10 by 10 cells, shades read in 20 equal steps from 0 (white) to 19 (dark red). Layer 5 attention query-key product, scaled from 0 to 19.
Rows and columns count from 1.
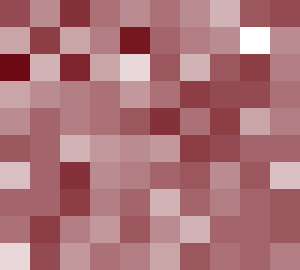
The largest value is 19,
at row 3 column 1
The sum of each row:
112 97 109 110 114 109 104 114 109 99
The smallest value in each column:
3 6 6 7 3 6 6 6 0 5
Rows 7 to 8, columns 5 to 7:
10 12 13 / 12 6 12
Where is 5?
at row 7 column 1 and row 7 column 10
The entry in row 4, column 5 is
8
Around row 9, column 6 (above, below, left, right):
6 7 13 6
